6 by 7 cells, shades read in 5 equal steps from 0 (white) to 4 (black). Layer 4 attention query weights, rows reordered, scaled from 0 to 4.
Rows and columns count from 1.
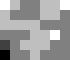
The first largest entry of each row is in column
3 2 5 1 1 1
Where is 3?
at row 5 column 1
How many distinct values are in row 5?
3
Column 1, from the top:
0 1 1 2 3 4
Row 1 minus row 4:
-2 -1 0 1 0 1 -2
